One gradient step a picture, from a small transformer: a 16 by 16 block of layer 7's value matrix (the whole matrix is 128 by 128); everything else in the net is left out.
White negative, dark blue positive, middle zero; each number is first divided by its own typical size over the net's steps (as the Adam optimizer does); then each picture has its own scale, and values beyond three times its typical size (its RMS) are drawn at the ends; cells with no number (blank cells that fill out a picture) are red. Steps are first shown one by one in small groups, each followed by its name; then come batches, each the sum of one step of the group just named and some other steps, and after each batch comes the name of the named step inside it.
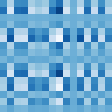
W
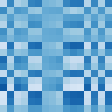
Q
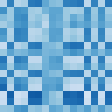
Q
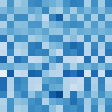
Q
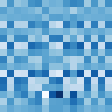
Q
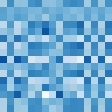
Q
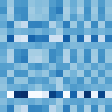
W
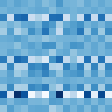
W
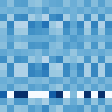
W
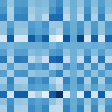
W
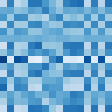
Q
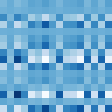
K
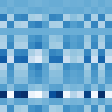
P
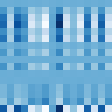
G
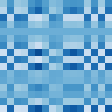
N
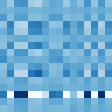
P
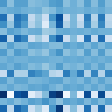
G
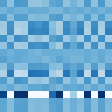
P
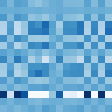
K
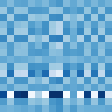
N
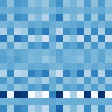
G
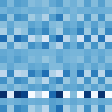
G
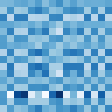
N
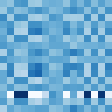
N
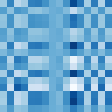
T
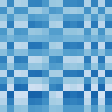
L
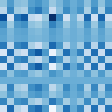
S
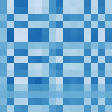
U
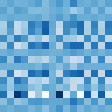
T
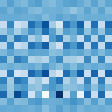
L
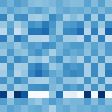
S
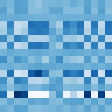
L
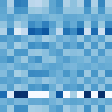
U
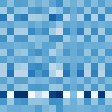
S
